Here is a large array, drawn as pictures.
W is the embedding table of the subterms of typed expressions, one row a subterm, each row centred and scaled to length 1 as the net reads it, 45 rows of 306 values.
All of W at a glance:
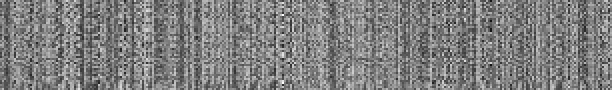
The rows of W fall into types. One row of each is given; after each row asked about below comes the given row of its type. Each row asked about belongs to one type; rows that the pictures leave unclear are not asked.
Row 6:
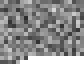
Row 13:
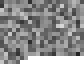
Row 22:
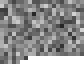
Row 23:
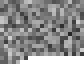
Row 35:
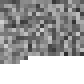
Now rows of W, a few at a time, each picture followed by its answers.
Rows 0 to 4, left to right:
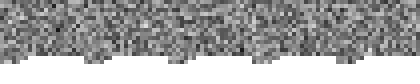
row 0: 22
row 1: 13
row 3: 35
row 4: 13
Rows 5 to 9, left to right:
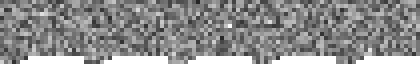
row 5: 13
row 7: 35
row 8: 23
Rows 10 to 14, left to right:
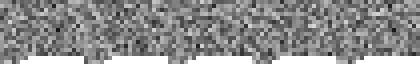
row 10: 22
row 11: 22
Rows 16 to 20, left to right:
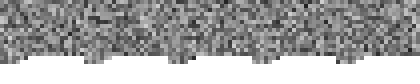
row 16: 23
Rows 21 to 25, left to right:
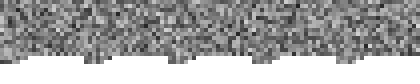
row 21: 6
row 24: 13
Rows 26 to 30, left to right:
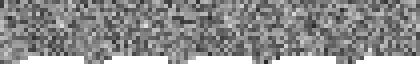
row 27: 13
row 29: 23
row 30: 13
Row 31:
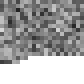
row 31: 6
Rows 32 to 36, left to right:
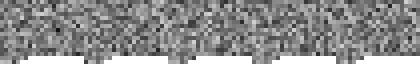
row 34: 35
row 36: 22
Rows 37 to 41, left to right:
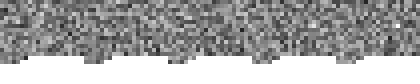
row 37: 35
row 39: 6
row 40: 13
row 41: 35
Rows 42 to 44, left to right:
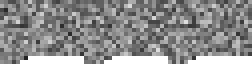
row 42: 35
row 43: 35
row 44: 23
